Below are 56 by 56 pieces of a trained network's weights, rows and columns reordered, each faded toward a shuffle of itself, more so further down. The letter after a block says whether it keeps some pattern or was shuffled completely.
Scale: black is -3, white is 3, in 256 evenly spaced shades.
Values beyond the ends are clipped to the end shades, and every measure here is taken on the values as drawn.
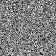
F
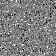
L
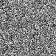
F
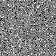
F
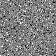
L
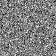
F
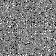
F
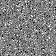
L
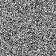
L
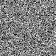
F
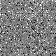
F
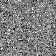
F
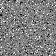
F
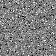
L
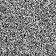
F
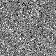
L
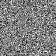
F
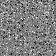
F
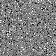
L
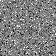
L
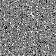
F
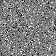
L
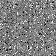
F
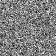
F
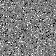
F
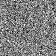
L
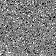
L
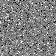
L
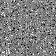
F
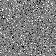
L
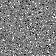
L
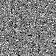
L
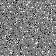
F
